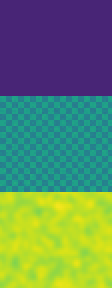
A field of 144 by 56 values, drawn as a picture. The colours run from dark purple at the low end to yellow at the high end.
The table splits into 3 rows of 1 panel. Panel 1,1: very low, flat. Panel 2,1: middling, checkered. Panel 3,1: very high, blotchy, faint in contrast.
